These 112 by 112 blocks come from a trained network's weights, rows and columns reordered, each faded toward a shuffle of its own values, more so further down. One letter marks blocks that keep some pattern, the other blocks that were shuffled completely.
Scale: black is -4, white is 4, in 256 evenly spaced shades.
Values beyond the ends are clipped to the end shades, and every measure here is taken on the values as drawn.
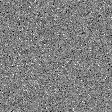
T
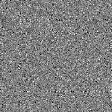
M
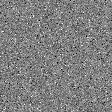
T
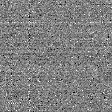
M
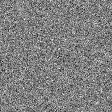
T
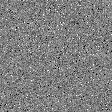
T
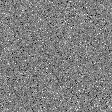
T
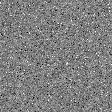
T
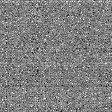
M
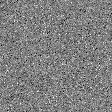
T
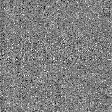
M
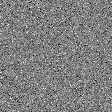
T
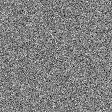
T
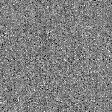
M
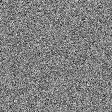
T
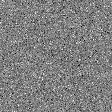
T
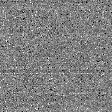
M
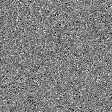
T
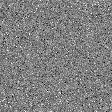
T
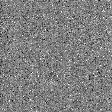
M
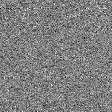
M
